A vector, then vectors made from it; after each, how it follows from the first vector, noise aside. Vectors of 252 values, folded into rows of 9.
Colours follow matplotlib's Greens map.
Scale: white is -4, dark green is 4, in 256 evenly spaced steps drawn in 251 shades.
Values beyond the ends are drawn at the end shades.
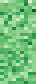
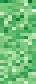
negated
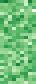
negated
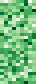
scaled up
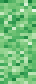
negated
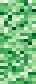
scaled up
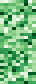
scaled up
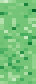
partly zeroed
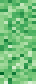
reversed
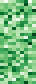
scaled up
